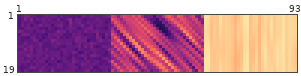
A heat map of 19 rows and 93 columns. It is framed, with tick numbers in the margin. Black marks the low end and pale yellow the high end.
It is made of 1 by 3 panels. Panel 1,1: low, fine-grained, faint in contrast. Panel 1,2: middling, slanting down to the right, strong in contrast. Panel 1,3: very high, streaked downward, faint in contrast.
